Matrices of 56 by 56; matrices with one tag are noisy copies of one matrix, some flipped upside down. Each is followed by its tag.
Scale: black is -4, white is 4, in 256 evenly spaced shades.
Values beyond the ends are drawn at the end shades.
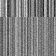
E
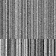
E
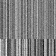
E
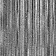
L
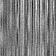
L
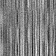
L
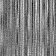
L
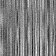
L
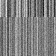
E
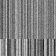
E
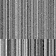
E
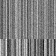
E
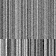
E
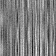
L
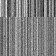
E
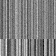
E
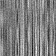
L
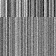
E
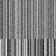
E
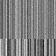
E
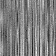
L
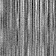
L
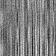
L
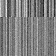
E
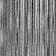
L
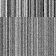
E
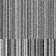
E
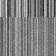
E
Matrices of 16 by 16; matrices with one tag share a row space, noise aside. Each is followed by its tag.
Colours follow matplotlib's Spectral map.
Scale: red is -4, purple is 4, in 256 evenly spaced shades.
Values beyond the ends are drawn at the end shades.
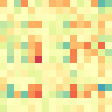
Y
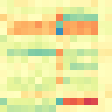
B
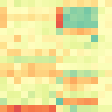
B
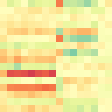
B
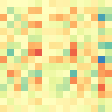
Y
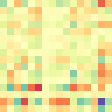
Y
